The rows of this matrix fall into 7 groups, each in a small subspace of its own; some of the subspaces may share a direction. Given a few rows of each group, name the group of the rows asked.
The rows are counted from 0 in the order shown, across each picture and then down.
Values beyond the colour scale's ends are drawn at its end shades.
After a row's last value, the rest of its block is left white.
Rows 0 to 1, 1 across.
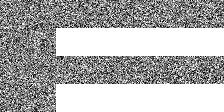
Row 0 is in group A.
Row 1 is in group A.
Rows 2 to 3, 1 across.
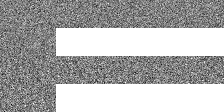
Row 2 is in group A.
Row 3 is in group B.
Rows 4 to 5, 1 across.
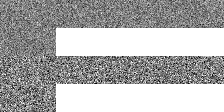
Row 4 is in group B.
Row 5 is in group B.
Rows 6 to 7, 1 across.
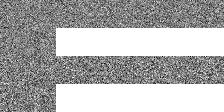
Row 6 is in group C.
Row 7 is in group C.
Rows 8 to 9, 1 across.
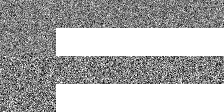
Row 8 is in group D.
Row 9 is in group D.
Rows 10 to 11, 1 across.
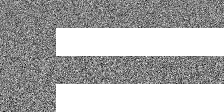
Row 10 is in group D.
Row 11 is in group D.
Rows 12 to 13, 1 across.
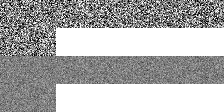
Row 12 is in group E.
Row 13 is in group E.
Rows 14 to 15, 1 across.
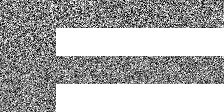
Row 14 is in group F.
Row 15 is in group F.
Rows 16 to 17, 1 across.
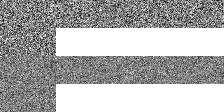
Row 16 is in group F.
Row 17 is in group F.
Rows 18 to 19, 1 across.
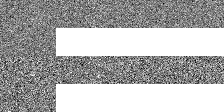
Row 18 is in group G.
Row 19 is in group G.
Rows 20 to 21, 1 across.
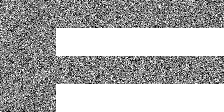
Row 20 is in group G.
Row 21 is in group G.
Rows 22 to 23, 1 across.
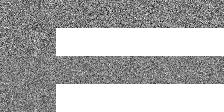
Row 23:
C
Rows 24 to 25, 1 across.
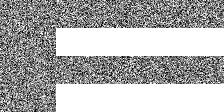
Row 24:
B
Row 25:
C
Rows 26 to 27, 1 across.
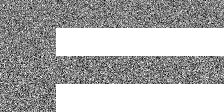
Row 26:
B
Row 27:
E
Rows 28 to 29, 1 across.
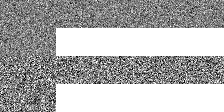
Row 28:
F
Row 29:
A
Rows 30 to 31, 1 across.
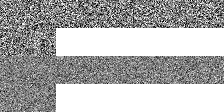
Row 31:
A
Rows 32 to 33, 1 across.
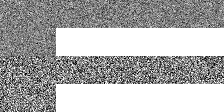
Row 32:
C
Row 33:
B
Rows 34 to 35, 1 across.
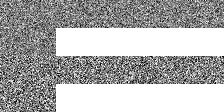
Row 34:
E
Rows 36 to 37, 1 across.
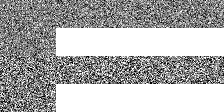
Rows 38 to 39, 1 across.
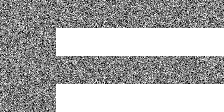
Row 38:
B
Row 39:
B
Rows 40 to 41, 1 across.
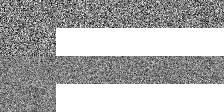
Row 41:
B
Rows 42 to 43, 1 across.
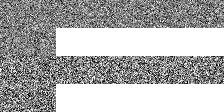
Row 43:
D
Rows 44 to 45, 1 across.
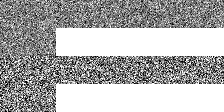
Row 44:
F
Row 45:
G
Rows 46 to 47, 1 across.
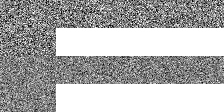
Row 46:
G
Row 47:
C
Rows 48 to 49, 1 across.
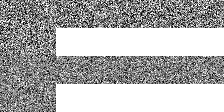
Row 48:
F
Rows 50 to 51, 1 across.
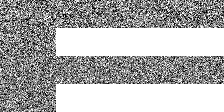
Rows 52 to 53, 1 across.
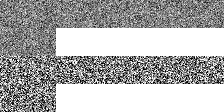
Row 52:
F
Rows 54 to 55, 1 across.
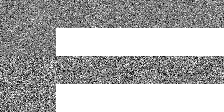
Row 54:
G
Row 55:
F
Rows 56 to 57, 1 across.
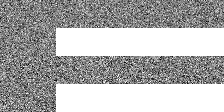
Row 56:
E
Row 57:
D
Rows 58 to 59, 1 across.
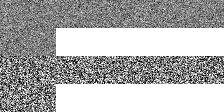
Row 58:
A
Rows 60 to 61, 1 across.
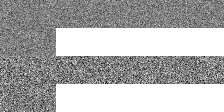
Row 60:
B
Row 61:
B
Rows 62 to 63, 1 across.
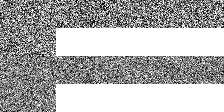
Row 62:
D
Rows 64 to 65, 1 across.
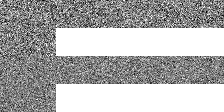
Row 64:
F
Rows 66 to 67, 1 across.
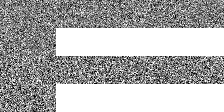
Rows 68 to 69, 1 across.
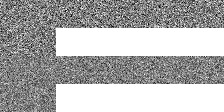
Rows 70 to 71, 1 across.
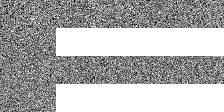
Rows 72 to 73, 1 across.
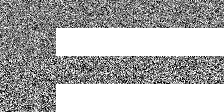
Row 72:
C
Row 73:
A
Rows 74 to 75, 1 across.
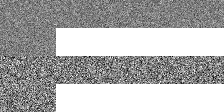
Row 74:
D
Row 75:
D
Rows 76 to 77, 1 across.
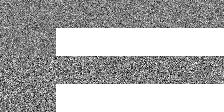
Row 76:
A
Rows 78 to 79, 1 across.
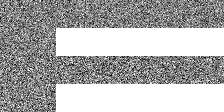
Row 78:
E
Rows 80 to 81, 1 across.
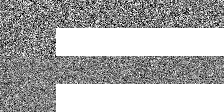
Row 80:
G
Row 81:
A
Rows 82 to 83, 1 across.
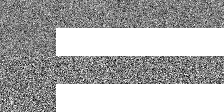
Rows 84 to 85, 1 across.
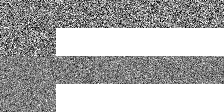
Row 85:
F
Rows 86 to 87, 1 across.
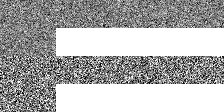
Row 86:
D
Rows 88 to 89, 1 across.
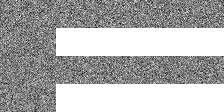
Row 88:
G
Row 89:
C
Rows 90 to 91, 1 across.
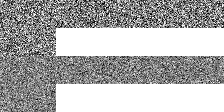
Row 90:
D
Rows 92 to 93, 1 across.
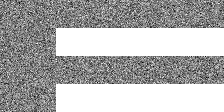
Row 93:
E
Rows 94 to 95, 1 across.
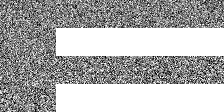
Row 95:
E
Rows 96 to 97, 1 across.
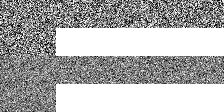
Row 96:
F
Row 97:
G
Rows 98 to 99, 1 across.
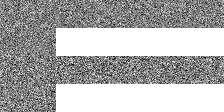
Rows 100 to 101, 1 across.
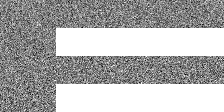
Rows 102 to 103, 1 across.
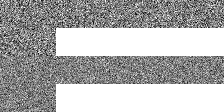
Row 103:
D
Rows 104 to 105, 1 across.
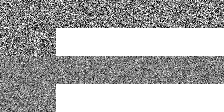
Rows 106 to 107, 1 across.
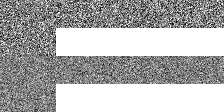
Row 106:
F
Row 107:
C
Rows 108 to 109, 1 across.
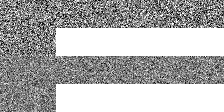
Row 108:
F
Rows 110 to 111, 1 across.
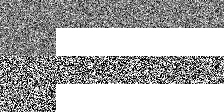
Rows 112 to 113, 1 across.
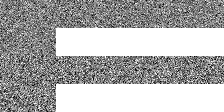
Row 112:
G
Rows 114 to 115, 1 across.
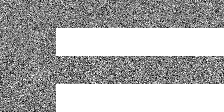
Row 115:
G
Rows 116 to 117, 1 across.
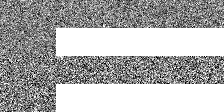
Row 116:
D
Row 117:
A
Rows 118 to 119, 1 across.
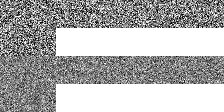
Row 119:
A
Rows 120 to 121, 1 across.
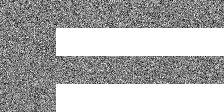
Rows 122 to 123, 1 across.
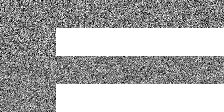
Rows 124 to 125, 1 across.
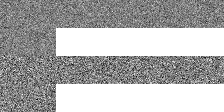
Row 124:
B
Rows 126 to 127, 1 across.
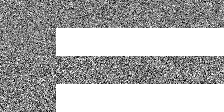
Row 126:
C
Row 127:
F
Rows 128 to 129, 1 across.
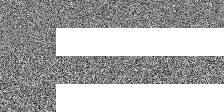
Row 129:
E
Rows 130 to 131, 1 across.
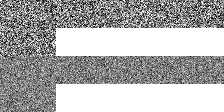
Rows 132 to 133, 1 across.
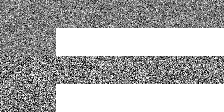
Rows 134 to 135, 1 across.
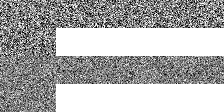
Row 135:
F
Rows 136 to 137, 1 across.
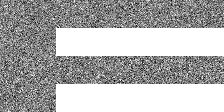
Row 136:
G
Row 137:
G
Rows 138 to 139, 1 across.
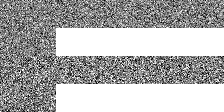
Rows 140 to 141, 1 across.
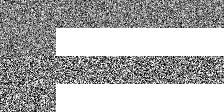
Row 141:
A
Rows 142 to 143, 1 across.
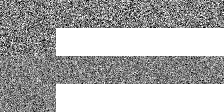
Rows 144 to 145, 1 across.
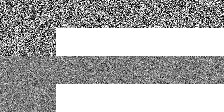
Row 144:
G
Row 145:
C
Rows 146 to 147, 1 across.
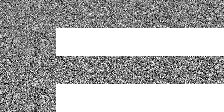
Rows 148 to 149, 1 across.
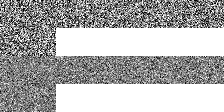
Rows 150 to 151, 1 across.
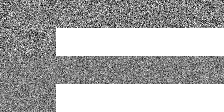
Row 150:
B
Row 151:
E
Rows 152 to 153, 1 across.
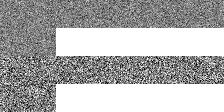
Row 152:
C
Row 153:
B
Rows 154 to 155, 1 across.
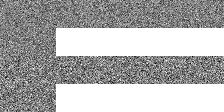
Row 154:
D
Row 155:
G
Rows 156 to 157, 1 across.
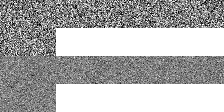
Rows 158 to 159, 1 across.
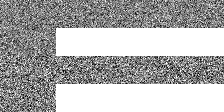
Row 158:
E
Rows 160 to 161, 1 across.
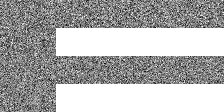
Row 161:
A
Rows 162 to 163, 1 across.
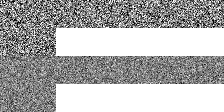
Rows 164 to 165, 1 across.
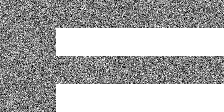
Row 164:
G
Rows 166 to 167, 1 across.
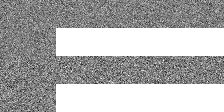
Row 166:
C
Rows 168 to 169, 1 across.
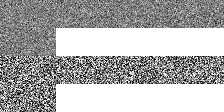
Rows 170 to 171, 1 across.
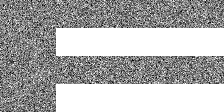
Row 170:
B
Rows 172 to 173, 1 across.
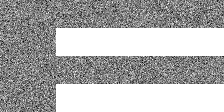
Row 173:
F
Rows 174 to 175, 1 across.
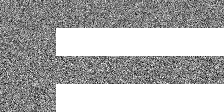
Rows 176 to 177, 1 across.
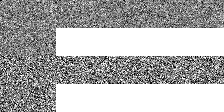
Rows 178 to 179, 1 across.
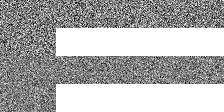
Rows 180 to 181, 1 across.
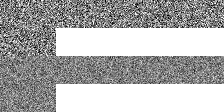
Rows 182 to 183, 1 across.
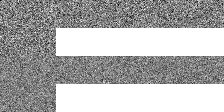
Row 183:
D
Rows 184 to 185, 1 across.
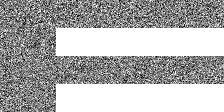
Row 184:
A
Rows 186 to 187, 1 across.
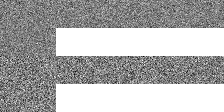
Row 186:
C
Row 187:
F
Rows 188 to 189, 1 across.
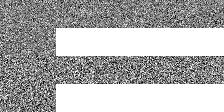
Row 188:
A
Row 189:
F
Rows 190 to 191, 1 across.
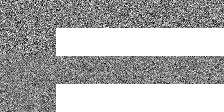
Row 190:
D
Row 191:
A
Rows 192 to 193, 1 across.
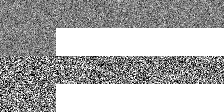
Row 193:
G
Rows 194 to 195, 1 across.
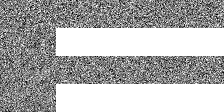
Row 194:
A
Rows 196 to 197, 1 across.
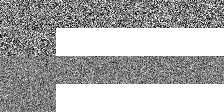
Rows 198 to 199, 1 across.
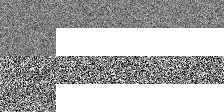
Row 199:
G
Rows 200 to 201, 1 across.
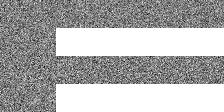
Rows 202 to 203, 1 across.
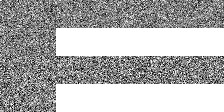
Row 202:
F
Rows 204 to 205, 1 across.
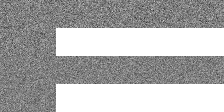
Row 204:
A
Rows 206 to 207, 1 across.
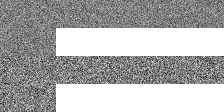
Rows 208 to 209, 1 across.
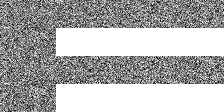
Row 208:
A
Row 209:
B
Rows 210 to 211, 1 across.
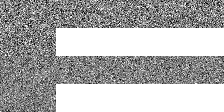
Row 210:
G
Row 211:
G
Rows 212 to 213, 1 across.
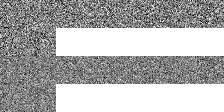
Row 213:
B
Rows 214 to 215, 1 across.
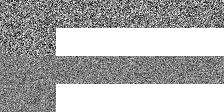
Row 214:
F
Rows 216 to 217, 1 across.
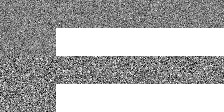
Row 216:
A
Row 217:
F
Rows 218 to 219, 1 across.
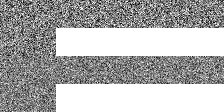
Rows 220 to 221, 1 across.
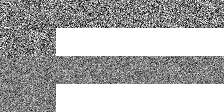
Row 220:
B
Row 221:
F
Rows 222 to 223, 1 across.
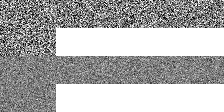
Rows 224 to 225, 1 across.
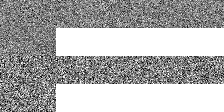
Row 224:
D
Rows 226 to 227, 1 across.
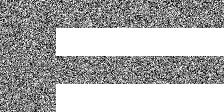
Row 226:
F
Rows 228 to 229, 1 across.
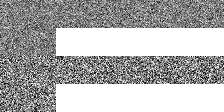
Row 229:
A
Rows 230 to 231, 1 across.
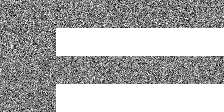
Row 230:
D
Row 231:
D
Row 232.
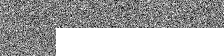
